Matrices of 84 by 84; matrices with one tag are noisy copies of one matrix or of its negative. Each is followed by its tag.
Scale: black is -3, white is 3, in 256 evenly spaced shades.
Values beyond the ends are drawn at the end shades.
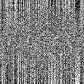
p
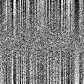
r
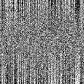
p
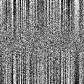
r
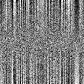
r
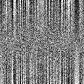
r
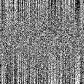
p
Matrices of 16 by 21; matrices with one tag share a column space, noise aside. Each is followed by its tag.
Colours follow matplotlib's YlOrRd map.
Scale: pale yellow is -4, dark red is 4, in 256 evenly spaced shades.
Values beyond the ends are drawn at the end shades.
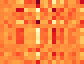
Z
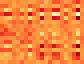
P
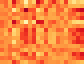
Z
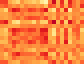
Z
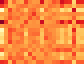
Z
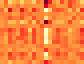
Z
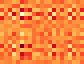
P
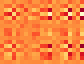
P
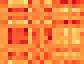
Z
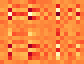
P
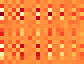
P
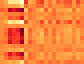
Z
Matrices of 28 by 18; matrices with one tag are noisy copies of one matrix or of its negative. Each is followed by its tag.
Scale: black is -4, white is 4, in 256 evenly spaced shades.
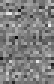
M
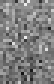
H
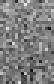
H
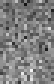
H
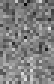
H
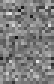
M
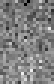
H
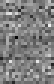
M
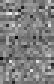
M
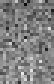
H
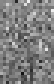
H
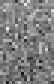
H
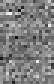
M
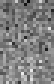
H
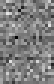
M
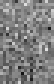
H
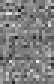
M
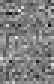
M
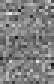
M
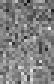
H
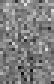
H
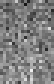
H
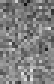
H
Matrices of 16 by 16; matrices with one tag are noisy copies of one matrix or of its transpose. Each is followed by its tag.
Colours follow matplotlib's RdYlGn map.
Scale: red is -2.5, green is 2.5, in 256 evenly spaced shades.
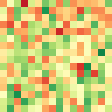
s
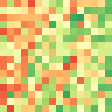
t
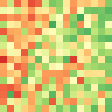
t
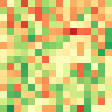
s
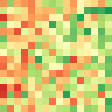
t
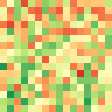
s
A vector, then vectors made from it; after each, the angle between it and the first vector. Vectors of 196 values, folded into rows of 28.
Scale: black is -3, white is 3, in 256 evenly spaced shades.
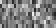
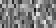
nearly parallel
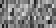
partly aligned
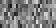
partly opposed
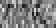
nearly opposite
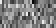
partly aligned
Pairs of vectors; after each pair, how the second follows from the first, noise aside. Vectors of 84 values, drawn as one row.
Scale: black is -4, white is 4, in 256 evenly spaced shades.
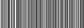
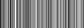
sign-scrambled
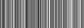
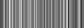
shuffled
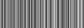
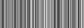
sign-scrambled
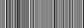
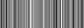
shuffled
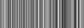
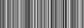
shuffled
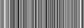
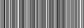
sign-scrambled
